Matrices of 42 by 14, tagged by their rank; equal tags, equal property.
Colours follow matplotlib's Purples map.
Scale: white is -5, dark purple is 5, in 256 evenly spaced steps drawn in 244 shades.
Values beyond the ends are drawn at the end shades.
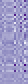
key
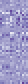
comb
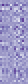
comb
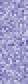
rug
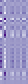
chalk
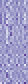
comb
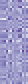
comb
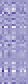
key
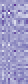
comb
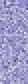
rug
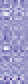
comb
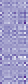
key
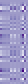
chalk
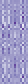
key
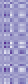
chalk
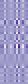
chalk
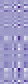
chalk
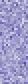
rug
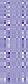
chalk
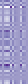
chalk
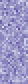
rug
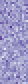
rug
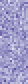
rug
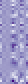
key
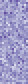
rug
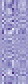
key
